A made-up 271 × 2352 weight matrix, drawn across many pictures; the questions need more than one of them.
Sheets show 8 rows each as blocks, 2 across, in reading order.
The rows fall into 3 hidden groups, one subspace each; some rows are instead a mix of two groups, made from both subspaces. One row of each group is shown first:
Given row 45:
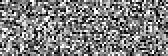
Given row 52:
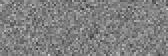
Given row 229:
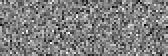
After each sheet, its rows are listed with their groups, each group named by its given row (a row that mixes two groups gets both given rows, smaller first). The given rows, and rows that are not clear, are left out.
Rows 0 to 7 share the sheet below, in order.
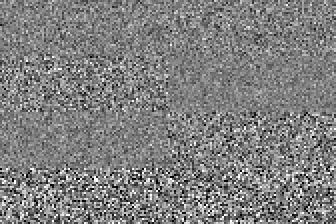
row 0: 229
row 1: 52
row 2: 229
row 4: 229
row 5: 229
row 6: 45
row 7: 45
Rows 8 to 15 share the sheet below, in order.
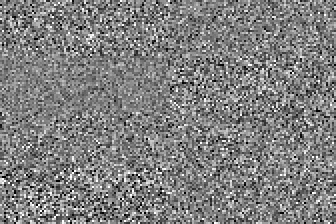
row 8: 52
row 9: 45 and 229
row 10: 52 and 229
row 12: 45 and 229
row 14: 45
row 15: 229
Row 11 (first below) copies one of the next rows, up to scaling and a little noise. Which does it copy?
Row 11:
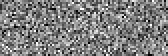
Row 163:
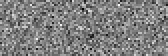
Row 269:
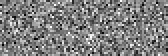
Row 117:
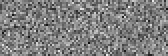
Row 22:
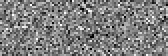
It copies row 117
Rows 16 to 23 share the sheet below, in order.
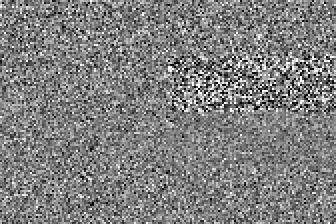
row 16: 229
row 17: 52
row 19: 45
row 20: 52
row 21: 45
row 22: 52
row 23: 229
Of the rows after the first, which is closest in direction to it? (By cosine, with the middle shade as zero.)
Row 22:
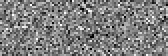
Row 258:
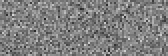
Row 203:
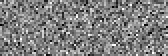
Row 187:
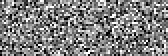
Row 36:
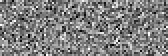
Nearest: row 258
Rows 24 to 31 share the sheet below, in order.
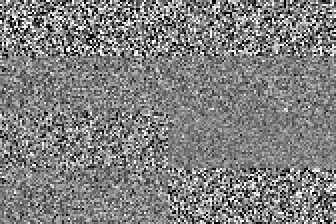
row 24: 52
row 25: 229
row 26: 45
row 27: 52
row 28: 229
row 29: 45
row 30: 45
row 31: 229
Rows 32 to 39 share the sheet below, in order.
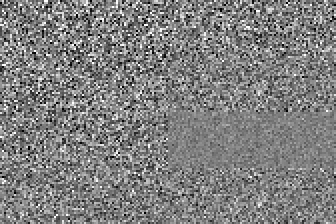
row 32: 229
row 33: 52
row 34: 45
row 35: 52
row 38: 45
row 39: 52
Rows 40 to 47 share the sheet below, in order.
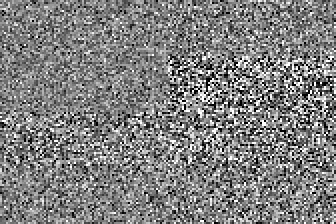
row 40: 45 and 229
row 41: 229
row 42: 229
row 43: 45
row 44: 45
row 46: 45 and 229
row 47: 229
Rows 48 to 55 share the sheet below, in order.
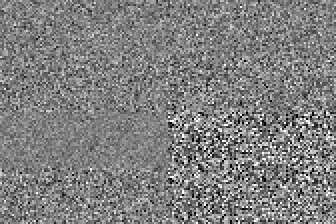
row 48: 45 and 52
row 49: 229
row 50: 45 and 229
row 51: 45
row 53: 45
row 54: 229
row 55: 45
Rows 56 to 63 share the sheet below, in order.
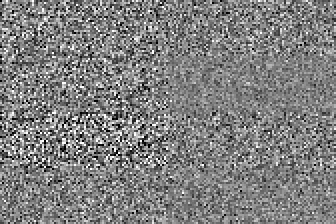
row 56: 45
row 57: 229
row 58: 229
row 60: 229
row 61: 229
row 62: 229
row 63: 45
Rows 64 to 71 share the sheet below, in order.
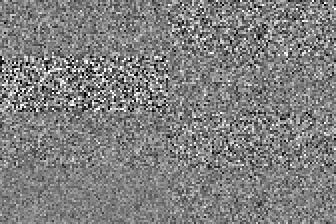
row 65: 52
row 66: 45 and 229
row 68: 45
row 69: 229
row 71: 52
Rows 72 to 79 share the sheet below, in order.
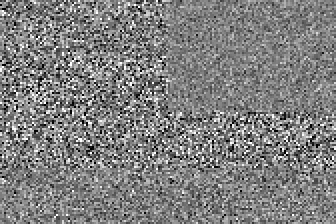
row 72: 45
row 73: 229
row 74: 45
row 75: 229
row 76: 52
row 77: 229
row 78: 45
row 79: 45
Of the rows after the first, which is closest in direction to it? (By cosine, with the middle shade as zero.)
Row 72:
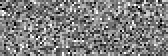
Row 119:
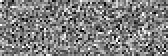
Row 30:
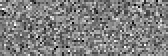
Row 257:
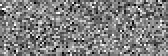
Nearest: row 119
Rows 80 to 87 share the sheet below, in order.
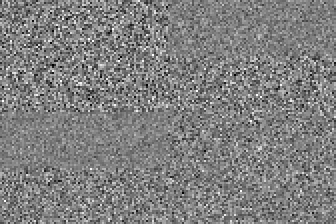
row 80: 229
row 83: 229
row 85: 52
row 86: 229
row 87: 45
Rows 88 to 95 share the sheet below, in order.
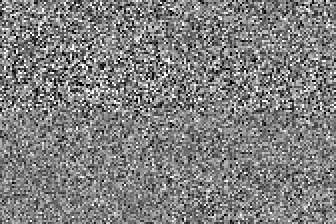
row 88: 45
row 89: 45
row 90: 52
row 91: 229
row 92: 229
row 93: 45
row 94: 52
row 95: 45
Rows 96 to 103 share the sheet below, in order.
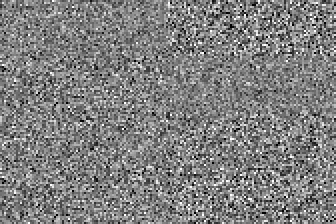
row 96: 229
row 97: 229
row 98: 45
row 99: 52
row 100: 52
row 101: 229
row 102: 45
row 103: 229
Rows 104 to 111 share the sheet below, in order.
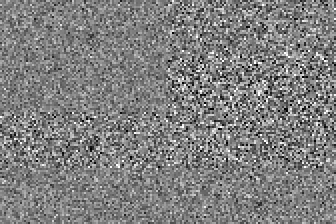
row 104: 52
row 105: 52
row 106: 229
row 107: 52
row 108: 52
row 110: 45
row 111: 52
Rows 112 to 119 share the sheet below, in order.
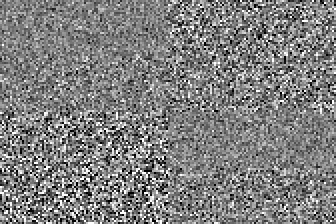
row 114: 229
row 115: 229
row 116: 229
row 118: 229
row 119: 229
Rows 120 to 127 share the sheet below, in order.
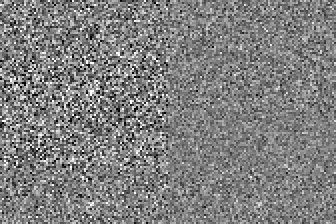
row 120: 52
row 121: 45
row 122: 52
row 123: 229
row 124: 45
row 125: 52
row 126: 52
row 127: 52
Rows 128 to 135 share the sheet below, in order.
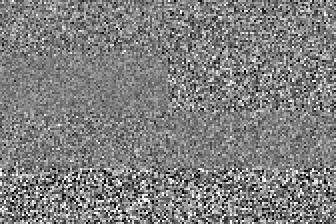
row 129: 45
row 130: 45
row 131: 229
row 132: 45 and 229
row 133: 229
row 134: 229
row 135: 45
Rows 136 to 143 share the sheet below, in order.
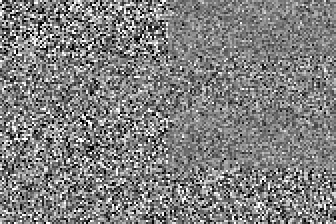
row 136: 45
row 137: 45
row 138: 52
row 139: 45
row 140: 52
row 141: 45
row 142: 229
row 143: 52
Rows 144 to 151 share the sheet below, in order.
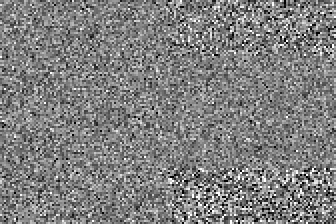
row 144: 52
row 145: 229
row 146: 45
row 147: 45
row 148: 45
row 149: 52
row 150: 45
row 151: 45
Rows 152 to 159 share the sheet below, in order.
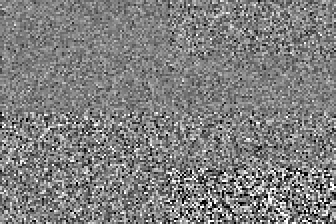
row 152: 45
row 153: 229
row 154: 45 and 229
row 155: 45
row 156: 45 and 229
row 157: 52
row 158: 229
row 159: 52
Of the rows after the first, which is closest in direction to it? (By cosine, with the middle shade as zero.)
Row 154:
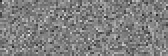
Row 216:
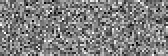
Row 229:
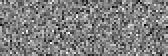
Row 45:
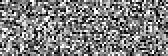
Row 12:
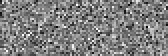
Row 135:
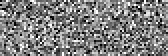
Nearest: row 12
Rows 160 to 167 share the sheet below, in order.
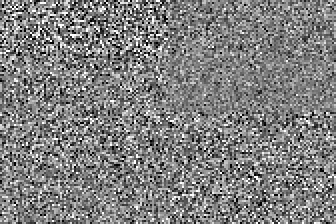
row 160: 45 and 52
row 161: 45
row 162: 45 and 229
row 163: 52
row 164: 52 and 229
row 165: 45
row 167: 52
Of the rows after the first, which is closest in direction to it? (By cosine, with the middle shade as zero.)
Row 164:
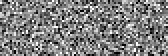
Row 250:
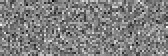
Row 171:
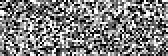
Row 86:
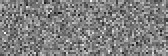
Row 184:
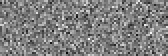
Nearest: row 171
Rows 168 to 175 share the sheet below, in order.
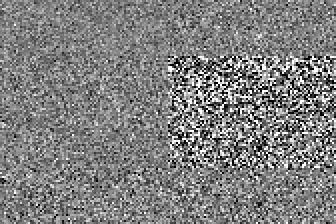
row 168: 45
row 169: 52
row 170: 52
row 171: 45
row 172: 45
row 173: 52
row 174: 45
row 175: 52
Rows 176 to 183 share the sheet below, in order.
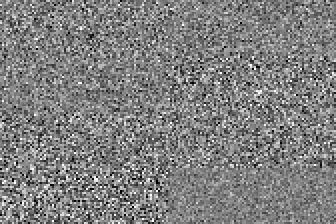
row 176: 52
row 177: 45
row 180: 45
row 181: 45 and 229
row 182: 45
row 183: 229
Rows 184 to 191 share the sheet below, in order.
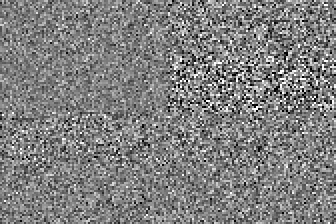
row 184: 229
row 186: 229
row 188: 229
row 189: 52
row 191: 229
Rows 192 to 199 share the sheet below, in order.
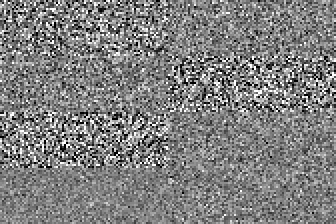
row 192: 52
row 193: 229
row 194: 229
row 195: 52
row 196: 229
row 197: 45
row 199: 45
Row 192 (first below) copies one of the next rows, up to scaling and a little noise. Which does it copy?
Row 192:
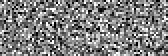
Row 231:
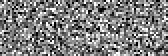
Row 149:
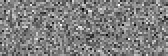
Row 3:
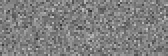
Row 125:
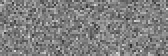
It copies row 231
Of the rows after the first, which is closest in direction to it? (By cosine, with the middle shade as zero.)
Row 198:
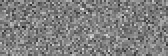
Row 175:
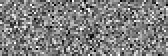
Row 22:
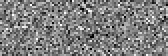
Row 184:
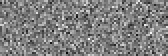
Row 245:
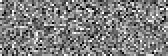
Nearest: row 184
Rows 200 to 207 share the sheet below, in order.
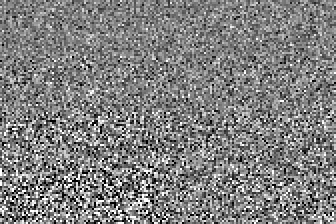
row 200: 52
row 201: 229
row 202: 52
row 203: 229
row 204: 52
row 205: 45
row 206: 229
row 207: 229
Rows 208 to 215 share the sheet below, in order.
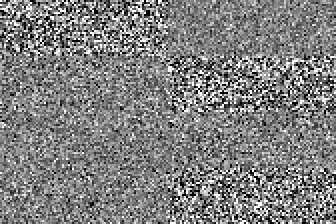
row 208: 45
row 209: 229
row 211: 45
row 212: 45
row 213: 45
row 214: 52
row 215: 52
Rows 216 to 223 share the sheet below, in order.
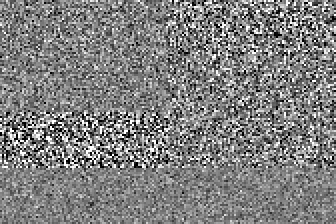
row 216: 229
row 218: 45
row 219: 229
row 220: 52
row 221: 229
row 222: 52
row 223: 45
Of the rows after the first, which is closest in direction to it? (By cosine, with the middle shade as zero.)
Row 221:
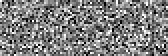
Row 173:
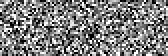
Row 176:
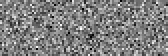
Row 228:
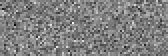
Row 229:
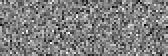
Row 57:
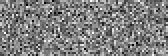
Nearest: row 229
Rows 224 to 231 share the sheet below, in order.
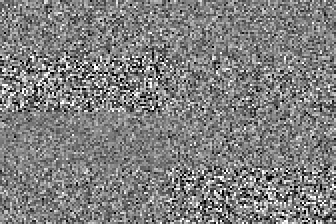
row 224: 229
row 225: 45
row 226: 45
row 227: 229
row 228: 45
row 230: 229
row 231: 52
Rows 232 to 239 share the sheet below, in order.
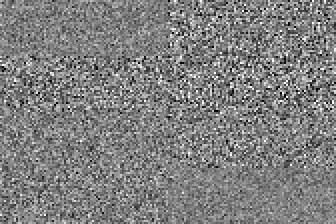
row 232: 229
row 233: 45 and 52
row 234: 45
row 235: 229
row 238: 45
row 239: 45
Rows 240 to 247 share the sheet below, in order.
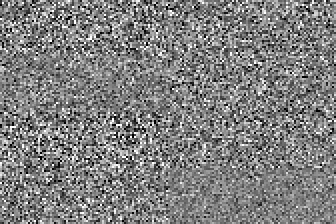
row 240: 52 and 229
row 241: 45
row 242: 45
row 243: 52
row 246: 229
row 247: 52
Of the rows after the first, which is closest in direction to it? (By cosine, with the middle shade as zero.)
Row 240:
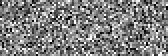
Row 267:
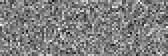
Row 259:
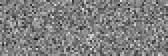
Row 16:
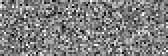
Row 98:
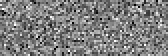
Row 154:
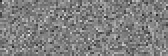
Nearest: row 154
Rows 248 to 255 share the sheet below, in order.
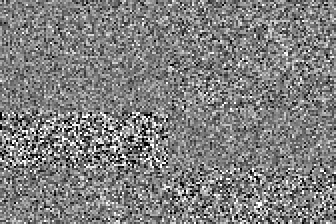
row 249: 52
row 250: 229
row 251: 45
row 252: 229
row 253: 229
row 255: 52
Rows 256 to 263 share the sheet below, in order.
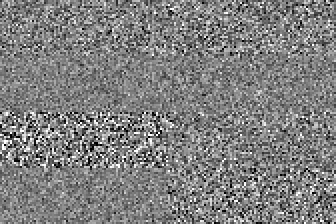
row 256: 229
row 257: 45
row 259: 52
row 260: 45 and 52
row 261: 45
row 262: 229
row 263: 229
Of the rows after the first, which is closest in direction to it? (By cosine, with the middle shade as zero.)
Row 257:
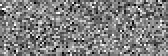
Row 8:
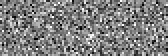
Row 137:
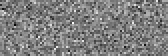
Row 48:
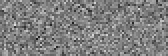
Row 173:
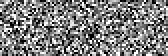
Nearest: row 48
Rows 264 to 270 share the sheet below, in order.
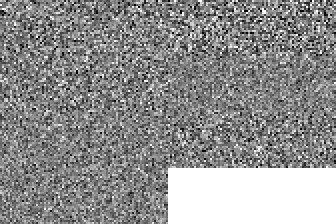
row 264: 45
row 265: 45
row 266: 229
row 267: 229
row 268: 229
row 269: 52
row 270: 229
